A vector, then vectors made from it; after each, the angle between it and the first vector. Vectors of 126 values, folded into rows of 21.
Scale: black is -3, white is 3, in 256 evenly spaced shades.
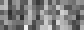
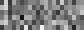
partly aligned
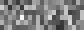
orthogonal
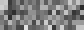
partly aligned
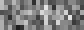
partly aligned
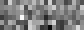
partly opposed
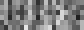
nearly parallel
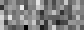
partly opposed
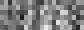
nearly parallel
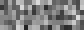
partly opposed
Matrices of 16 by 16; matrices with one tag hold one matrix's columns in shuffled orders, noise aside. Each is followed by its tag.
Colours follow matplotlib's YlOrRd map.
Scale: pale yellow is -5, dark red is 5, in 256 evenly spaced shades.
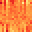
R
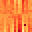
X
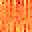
R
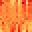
R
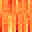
X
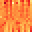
R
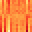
X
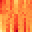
X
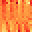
R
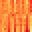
X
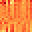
R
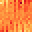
R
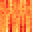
X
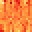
R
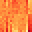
X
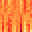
X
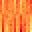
X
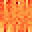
R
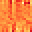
R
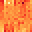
R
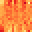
R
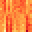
X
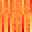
X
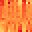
R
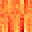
X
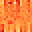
R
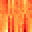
X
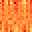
R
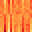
X
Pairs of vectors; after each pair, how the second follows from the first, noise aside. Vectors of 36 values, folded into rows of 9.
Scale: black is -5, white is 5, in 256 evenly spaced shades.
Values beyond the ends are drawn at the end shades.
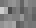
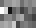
scaled up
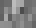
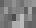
reversed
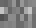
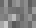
wrapped around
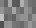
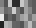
scaled up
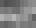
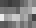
scaled up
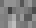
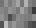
shuffled
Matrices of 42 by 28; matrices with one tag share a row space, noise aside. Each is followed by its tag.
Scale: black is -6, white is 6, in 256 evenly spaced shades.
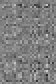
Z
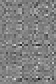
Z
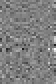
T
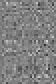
Z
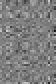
T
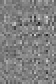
Z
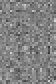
T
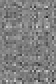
Z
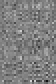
Z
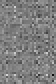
Z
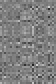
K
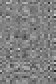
T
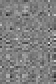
T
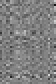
T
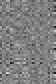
T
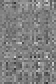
Z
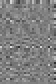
T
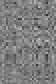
Z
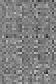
Z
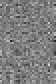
T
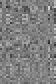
T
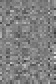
T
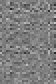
T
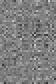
Z
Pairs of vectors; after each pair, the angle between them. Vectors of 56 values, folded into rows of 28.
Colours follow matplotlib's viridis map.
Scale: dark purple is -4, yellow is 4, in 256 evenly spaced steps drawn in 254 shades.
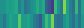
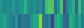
nearly opposite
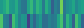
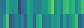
orthogonal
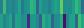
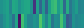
orthogonal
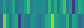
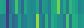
orthogonal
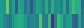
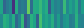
orthogonal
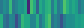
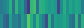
partly aligned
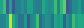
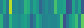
partly aligned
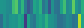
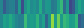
partly opposed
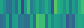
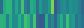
nearly opposite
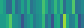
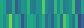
nearly parallel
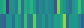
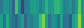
orthogonal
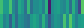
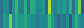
nearly opposite
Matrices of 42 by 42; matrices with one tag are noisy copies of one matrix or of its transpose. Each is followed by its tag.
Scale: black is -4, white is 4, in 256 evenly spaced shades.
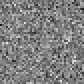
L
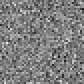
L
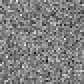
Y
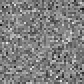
L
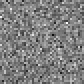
Y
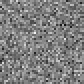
Y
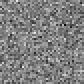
Y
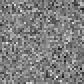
L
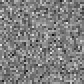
Y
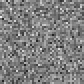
Y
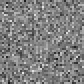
L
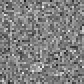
L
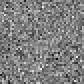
L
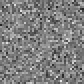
L
